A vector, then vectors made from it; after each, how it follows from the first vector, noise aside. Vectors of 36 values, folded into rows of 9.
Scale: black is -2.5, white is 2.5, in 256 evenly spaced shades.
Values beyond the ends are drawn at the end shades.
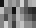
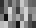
wrapped around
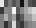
negated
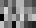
wrapped around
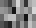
wrapped around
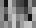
wrapped around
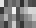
negated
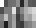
negated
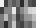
negated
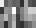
negated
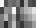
negated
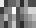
negated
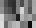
wrapped around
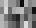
wrapped around
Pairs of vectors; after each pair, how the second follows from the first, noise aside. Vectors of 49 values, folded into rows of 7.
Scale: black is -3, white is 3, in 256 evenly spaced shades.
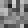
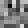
copied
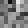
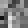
wrapped around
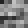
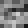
reversed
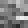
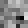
sign-scrambled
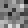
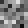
wrapped around
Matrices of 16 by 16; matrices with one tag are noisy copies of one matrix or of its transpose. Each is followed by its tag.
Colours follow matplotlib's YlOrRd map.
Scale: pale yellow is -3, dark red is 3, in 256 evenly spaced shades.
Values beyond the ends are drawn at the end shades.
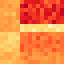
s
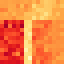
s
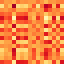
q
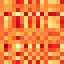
q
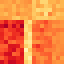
s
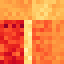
s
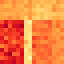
s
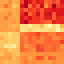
s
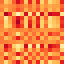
q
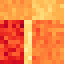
s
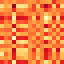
q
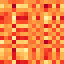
q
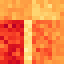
s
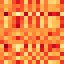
q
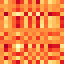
q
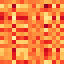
q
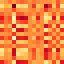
q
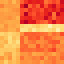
s
